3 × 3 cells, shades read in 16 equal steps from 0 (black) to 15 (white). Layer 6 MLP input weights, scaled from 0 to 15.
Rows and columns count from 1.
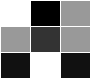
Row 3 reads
1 15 1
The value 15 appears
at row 1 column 1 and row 3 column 2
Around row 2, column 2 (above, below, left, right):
0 15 9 9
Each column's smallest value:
1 0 1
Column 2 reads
0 3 15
